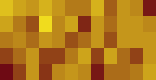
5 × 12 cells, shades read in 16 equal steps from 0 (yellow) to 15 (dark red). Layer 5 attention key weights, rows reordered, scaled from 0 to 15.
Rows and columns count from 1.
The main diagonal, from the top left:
2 7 8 11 6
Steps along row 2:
up up down up down up down up down same up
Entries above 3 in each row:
9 11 12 12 12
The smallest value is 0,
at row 2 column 4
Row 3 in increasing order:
5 5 5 5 5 6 6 7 8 8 10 10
